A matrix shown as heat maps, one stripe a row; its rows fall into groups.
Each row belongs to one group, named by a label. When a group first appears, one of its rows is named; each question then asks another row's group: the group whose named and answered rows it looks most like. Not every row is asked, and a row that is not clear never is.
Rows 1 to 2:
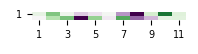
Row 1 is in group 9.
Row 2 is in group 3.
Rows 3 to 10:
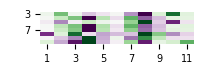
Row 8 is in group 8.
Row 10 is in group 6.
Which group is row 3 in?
9
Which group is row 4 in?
3
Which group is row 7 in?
3
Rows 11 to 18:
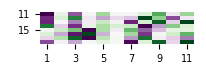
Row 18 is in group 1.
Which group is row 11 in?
1
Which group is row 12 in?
8
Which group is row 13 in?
1
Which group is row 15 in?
3
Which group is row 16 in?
6
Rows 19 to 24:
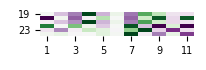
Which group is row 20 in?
1
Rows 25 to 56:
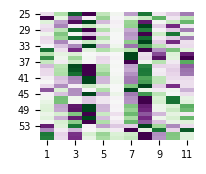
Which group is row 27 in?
6
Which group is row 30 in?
9
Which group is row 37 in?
1
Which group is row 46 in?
9
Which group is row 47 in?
9
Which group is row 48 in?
6
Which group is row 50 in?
3
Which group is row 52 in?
3
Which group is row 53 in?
8
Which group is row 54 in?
1
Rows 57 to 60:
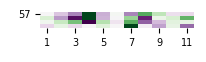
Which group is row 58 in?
6
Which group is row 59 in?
3
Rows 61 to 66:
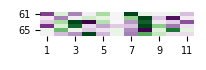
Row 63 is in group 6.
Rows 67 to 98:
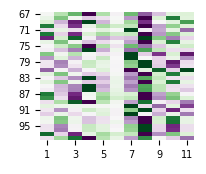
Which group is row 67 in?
3
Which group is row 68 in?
9
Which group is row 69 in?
6
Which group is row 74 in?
9
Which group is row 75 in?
3
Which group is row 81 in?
1
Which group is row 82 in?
9
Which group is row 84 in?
9
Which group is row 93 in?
9
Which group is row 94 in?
9
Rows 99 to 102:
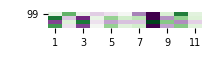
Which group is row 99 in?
9
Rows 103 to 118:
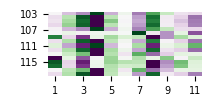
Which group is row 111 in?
6
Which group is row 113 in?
3
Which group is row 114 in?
1
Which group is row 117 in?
3
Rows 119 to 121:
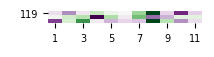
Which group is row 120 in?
3
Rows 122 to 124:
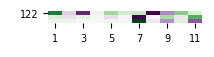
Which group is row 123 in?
1
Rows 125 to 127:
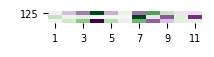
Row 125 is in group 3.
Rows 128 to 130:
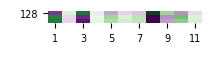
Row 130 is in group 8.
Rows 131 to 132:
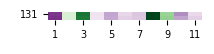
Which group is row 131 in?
8
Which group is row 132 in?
8
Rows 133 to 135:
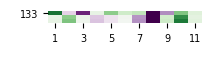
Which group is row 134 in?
9
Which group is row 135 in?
9
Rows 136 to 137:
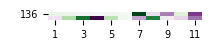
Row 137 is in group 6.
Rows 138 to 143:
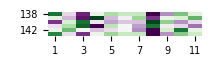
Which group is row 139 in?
6
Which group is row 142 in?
9
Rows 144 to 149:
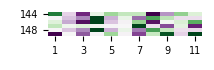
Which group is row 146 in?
6
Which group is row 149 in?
1
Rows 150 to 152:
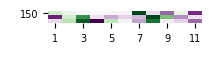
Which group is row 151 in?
8
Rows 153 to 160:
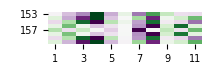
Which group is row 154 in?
6
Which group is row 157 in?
1
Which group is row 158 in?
9
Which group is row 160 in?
6
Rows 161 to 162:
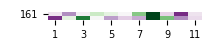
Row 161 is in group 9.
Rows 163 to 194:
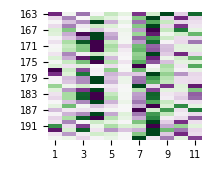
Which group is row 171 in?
3
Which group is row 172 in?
3
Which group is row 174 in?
6
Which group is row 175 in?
3
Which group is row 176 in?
1
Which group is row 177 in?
1
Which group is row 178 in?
8
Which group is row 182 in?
6
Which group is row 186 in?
9
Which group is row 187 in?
1
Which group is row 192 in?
8
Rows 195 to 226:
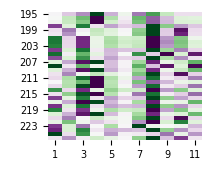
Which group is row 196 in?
3
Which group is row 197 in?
3
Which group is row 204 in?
8
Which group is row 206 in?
8
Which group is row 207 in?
6
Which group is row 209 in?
6
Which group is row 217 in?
6
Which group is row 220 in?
6
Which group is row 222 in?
9
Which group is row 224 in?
8
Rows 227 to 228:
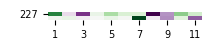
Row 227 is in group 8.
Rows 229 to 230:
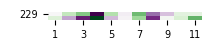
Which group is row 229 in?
3
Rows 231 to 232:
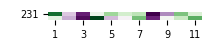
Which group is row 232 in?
6
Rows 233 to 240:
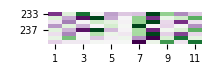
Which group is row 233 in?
8
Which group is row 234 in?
6
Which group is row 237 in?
6
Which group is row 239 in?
9
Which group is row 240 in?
1
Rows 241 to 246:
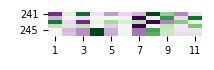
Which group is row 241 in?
8
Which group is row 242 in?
1
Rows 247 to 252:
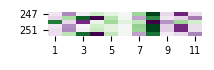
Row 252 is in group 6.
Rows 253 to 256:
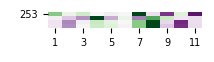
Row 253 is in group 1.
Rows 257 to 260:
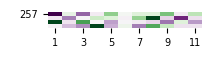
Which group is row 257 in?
1
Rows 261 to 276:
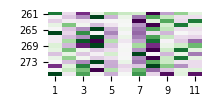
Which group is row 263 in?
1
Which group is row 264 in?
9
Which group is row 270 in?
9
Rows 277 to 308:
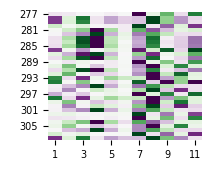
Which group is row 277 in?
1
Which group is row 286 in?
1
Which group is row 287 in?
6
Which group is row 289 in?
1
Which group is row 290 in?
9
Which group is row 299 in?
9
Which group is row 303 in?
1
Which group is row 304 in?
3
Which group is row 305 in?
9
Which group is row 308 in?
8
